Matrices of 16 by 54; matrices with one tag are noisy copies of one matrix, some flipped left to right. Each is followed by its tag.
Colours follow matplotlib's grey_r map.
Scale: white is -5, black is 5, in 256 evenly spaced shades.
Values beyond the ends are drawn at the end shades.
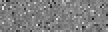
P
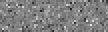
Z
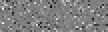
P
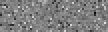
P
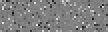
P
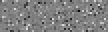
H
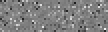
Z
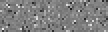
Z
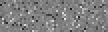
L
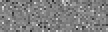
P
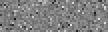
P
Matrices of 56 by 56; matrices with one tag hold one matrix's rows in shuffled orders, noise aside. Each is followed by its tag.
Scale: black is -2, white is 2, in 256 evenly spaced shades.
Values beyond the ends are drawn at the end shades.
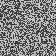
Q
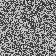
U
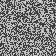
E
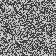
U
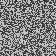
U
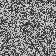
U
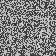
E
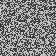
E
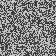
E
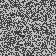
Q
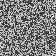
U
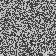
U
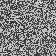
Q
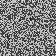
E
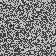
Q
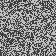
Q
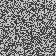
U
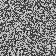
U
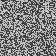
U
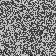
U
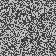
U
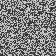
E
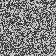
Q
